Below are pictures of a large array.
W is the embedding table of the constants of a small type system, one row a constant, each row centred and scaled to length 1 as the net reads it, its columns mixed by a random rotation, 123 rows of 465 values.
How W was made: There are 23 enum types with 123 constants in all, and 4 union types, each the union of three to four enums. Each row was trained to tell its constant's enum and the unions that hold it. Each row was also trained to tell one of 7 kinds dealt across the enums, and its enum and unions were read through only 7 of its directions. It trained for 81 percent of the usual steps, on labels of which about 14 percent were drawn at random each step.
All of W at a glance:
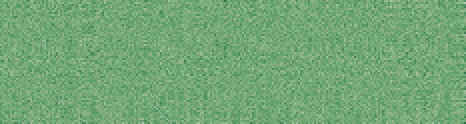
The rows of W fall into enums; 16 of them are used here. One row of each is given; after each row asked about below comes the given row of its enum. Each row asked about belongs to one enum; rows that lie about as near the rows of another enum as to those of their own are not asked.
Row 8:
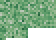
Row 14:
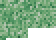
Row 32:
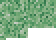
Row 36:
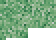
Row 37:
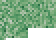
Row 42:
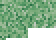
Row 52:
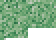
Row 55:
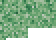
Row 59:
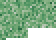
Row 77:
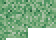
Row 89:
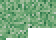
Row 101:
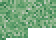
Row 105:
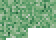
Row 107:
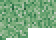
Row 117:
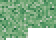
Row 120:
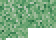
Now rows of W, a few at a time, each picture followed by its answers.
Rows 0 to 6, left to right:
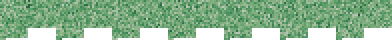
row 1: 14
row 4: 89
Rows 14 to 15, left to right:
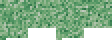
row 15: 59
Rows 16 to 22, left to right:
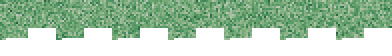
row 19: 42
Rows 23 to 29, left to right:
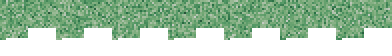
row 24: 59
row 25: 55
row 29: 101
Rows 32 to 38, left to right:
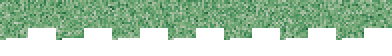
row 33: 101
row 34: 120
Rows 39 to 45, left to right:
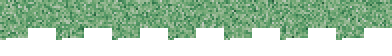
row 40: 8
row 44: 37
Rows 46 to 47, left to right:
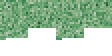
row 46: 52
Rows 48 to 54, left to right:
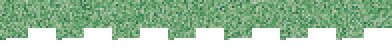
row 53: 105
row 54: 105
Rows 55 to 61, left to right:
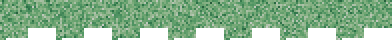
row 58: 59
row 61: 55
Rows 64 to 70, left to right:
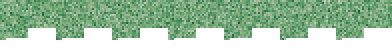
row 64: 59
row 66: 101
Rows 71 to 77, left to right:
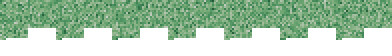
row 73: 14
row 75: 105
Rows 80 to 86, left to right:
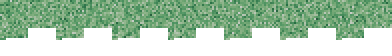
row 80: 101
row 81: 32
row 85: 120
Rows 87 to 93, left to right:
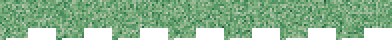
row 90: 120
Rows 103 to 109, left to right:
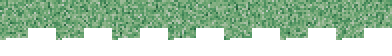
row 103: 120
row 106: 8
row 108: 105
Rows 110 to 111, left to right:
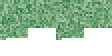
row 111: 8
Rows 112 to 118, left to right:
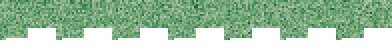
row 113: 32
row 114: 55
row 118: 8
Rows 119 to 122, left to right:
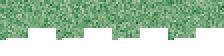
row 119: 77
